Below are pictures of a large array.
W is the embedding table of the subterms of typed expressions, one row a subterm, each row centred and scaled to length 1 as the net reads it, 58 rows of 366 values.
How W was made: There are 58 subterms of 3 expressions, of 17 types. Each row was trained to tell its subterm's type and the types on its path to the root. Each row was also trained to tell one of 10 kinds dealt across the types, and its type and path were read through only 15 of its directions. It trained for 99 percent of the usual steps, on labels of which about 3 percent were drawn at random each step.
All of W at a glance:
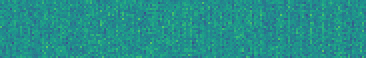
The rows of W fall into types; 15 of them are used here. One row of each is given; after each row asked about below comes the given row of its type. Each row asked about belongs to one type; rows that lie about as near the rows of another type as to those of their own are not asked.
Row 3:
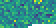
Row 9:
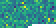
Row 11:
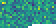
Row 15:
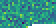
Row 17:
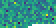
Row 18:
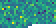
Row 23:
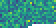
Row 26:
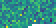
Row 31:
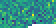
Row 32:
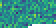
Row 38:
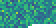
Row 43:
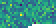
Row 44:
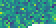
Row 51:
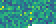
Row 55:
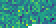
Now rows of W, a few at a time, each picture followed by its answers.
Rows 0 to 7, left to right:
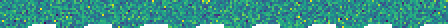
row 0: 44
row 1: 38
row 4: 31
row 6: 44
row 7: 15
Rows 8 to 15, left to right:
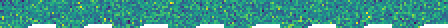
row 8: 18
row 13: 18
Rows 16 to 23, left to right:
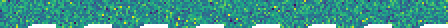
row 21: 9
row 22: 31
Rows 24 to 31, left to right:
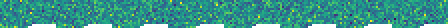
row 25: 3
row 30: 15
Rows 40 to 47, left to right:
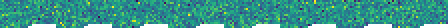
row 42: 23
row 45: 3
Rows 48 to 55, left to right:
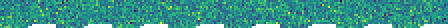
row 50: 32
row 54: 31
